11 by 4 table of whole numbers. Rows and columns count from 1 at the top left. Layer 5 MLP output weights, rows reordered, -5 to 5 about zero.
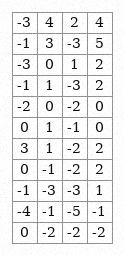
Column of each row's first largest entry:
2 4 4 4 2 2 1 4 4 2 1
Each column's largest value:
3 4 2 5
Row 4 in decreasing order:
2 1 -1 -3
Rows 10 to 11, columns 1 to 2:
-4 -1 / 0 -2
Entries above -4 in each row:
4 4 4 4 4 4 4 4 4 2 4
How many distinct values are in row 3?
4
